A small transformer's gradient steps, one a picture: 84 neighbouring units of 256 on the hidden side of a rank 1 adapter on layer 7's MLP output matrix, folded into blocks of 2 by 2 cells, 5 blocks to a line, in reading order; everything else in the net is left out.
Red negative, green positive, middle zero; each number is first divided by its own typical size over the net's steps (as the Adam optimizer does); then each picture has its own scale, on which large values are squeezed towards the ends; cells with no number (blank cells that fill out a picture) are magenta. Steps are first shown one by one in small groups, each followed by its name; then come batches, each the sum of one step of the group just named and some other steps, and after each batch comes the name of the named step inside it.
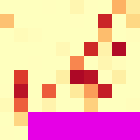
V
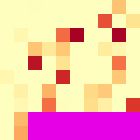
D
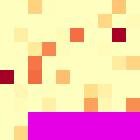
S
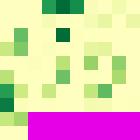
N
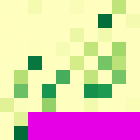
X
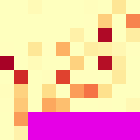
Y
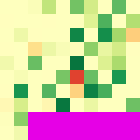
Y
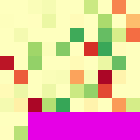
X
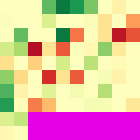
N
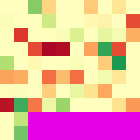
Y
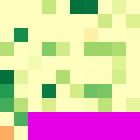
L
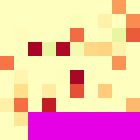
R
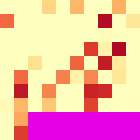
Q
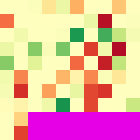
Q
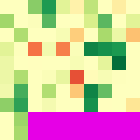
R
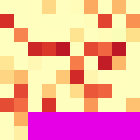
R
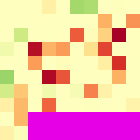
L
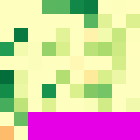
L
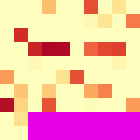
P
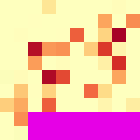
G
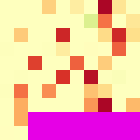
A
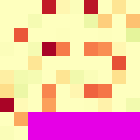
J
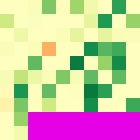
J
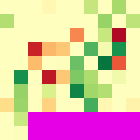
G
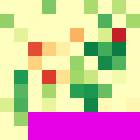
G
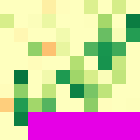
J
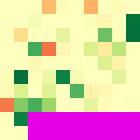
J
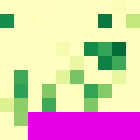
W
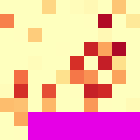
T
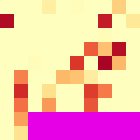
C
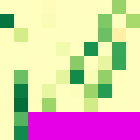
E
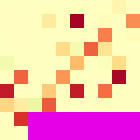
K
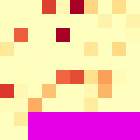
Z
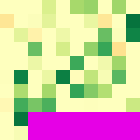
T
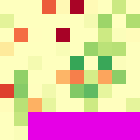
Z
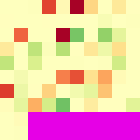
Z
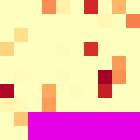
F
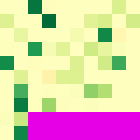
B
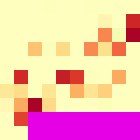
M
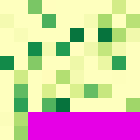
B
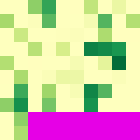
B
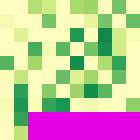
B
